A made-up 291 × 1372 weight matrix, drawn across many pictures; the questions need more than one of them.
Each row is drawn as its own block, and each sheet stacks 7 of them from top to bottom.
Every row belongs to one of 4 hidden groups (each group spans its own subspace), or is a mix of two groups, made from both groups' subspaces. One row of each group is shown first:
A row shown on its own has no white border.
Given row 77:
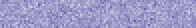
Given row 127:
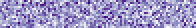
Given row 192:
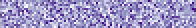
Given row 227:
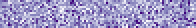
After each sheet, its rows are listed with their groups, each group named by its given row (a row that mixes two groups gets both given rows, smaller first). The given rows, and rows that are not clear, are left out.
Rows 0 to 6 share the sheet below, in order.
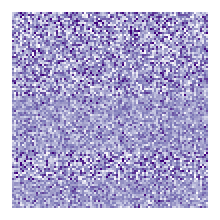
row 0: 227
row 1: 192
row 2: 77
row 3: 77
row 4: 77 and 192
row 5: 192
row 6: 227
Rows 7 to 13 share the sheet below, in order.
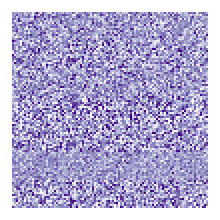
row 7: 127
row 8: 127 and 192
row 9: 227
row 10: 227
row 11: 127 and 192
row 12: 192
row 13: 127 and 192
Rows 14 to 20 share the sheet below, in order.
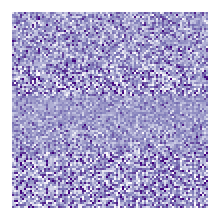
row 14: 192
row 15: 127
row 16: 192
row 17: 192
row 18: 227
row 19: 192
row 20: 192
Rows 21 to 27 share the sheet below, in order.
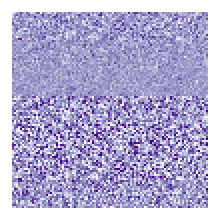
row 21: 127
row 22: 77
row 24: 77
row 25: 227
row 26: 127
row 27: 127
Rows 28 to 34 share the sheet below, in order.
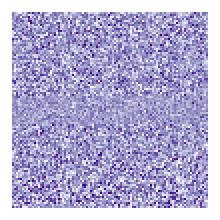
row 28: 227
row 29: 77
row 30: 77
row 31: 227
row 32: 77
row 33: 127
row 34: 77 and 227
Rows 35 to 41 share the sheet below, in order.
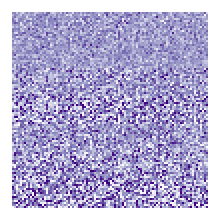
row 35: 192
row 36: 77
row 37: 192
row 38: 192
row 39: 77 and 227
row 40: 77
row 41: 192
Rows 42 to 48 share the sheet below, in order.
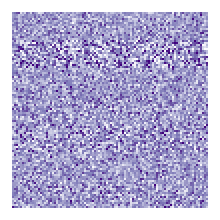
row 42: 227
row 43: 192 and 227
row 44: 127
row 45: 127
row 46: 192
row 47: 77
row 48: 227
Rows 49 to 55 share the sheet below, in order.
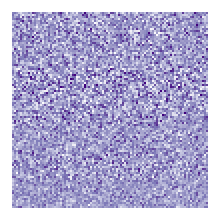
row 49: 227
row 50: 127
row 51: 227
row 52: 77
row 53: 127
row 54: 127 and 192
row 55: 127
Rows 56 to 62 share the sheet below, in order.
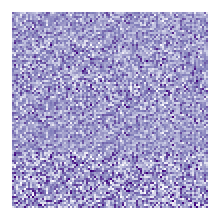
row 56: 192
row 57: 77
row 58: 227
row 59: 192
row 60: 192
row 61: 77
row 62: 192
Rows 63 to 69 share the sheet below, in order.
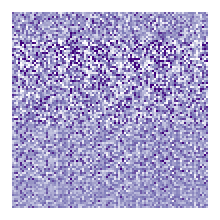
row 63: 127 and 227
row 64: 227
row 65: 227
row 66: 77 and 192
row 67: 192
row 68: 192
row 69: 192
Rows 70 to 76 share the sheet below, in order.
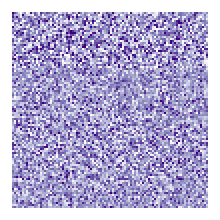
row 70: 127
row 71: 77
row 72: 77
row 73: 77
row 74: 227
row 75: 127 and 227
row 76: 127
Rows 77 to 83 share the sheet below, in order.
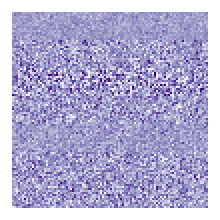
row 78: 227
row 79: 227
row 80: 127
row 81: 192
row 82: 192
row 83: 192 and 227
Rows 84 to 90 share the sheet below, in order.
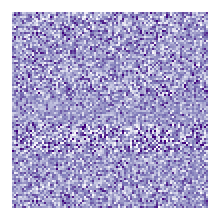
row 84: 77
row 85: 192 and 227
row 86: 77 and 227
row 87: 192
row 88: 192 and 227
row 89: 77 and 192
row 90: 77
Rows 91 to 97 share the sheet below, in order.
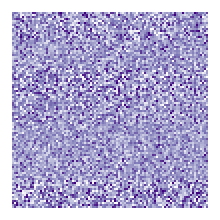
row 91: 227
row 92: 192
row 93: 192
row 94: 192
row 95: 77 and 227
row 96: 192
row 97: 127
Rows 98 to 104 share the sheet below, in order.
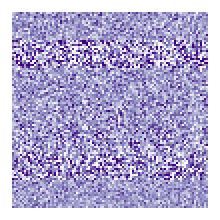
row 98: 127
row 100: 227
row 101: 192 and 227
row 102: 227
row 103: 227
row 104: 77
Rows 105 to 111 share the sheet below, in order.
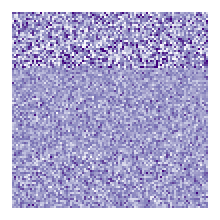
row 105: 127
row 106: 77
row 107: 127 and 192
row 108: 77
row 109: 127
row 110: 77
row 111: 227
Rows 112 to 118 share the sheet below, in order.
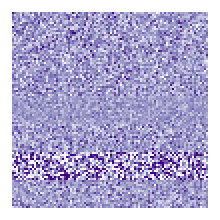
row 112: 127
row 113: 77
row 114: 192
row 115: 227
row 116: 127
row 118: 227
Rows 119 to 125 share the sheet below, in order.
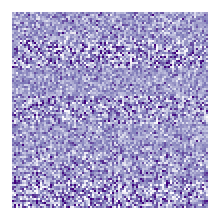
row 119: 127 and 192
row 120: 227
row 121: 127
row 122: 77
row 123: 77 and 127
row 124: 77
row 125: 77
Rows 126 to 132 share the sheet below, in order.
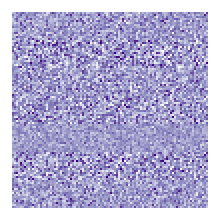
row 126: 192
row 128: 227
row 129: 192
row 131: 192
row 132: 127
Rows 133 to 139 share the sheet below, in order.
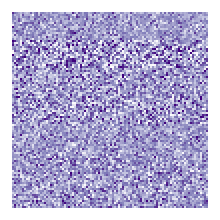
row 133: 127
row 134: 127
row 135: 192
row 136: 227
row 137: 127
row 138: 227
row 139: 77
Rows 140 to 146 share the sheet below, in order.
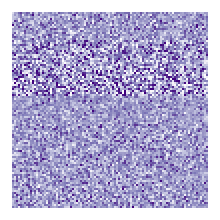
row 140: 127
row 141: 77
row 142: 77 and 192
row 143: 77
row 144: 127
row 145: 77
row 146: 192 and 227
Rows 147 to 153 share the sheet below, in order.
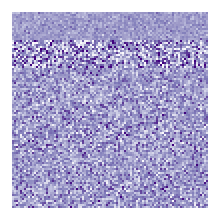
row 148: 77
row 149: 77
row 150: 77
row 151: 192
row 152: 227
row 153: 192
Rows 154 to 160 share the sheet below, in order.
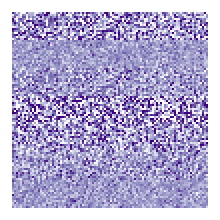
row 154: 192
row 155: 77
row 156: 192
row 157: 192
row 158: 227
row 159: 127
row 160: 127
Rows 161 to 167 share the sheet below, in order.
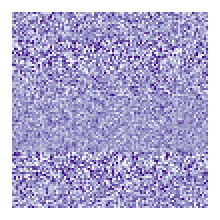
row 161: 77
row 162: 127
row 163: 127 and 227
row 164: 127
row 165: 127
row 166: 77
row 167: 192
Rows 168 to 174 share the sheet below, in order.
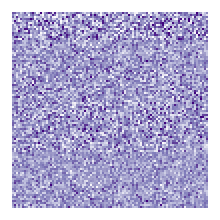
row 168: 127
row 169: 77
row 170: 192
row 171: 227
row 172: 77
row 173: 127
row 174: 77
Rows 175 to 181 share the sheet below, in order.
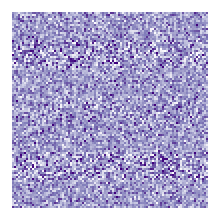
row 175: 227
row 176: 127
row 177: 127
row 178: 127
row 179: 77
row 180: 192
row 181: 127 and 227
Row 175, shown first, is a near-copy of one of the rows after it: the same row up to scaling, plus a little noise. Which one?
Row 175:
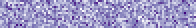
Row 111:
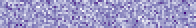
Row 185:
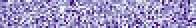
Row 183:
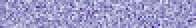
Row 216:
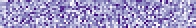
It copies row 111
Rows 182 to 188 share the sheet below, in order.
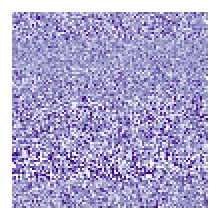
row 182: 192
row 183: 227
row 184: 127 and 192
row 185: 227
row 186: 77
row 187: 77
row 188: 77
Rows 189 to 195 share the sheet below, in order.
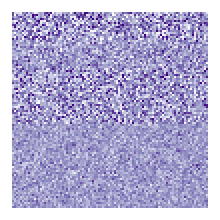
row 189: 77
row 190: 127
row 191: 192
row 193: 127
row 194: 127
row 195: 77
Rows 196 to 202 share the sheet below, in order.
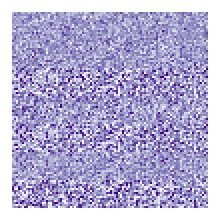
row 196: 77
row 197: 192
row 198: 192
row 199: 127
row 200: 192
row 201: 192
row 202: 127 and 192
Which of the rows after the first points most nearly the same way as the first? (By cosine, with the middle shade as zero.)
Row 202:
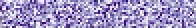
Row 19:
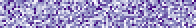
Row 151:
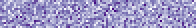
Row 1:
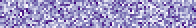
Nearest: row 151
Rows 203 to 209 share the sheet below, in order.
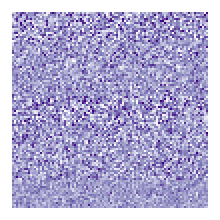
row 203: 192
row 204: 127
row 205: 227
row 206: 77
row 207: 127
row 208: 127
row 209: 77 and 127
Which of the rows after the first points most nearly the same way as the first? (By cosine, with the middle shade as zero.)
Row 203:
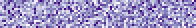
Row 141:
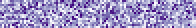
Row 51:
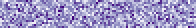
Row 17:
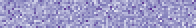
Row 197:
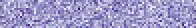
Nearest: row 17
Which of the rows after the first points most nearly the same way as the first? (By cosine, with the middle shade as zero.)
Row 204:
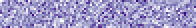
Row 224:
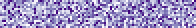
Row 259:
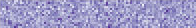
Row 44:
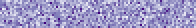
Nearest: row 224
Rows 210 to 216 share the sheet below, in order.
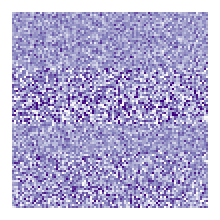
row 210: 127
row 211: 127
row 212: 192
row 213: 77
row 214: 77
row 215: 192
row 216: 227
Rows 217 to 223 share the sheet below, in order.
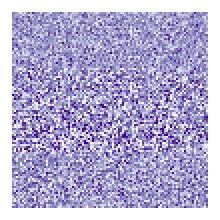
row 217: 227
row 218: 127
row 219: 227
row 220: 77
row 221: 77
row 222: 192
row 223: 77
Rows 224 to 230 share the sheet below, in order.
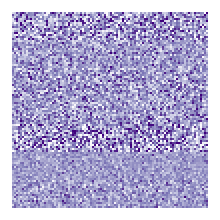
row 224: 192
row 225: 127
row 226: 227
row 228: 227
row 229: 192
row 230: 77
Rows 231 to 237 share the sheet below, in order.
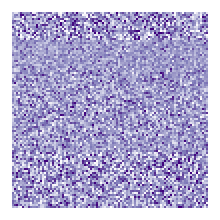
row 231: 227
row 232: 192
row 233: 77 and 192
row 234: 227
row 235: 77
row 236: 127
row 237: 127
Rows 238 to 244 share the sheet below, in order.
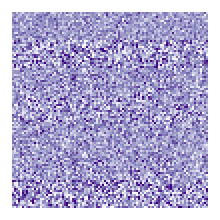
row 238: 192
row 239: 77
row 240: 227
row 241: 127 and 227
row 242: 77
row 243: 227
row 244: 127
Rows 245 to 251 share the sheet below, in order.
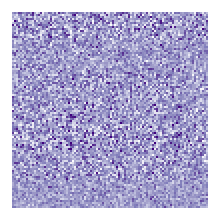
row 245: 127
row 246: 77
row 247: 227
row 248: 127
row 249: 127
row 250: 192 and 227
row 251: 227
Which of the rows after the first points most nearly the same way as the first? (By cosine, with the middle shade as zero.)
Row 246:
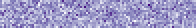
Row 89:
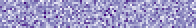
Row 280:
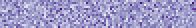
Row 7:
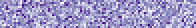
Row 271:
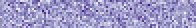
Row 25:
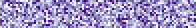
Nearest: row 271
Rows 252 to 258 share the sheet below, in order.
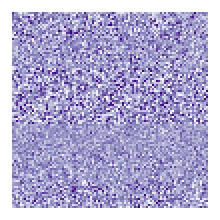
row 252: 127 and 227
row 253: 227
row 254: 127
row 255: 192
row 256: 192
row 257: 127
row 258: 227
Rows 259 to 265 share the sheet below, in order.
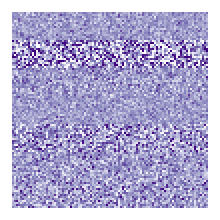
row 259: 127 and 227
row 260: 192
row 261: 127
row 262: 227
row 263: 192
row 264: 77
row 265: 192
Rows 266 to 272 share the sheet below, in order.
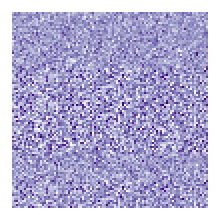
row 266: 77
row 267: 127
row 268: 192
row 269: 192
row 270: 127 and 192
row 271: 77 and 227
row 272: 192
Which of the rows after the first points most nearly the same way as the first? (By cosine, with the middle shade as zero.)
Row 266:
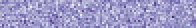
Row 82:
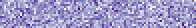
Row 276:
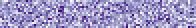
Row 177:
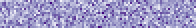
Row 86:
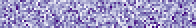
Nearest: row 86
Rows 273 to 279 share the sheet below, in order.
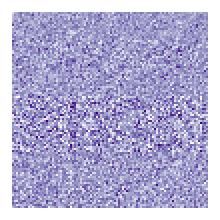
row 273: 127
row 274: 127
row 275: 192
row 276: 227
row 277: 227
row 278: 127
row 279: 192
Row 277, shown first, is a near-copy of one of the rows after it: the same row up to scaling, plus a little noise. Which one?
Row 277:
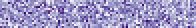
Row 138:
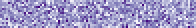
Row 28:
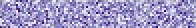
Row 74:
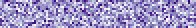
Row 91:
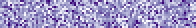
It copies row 138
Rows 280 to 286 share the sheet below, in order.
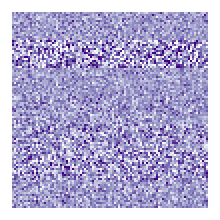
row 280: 192
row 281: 127
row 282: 77 and 192
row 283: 77
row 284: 77
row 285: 77
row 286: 77
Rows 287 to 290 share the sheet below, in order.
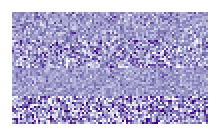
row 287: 127 and 192
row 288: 127 and 227
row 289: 192
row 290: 77
